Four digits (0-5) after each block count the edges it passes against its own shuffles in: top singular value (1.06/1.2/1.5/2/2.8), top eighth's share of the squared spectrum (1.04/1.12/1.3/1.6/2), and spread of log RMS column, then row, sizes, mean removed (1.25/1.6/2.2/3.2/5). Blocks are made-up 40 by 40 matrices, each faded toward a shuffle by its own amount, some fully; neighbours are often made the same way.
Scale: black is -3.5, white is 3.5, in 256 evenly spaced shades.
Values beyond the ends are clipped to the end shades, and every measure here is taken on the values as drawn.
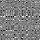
4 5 2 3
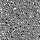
1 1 0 0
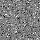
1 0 0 0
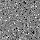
0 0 0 0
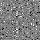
2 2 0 0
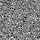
1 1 0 0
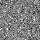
1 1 0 0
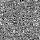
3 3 1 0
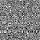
3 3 1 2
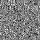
3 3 1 1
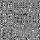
4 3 2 1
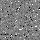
1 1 0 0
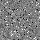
1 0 0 0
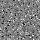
0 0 0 0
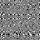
4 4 2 2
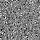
0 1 1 0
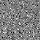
3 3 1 1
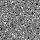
1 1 0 0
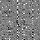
3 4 2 1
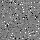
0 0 0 0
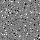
0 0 1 0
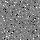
0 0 0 0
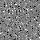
2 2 1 0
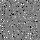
2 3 1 0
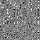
3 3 2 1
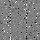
3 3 1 0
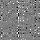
4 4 2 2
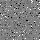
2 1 0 0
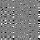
4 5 3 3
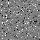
0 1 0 0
